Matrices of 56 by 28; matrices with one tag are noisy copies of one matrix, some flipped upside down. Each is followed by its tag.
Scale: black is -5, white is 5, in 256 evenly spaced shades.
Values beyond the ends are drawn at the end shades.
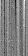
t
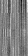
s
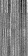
s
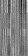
s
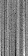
t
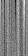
t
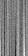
t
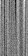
t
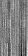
s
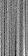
t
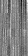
s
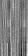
s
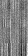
s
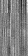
s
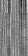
s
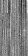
s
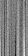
t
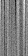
t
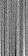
t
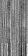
s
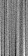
t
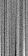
t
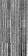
s
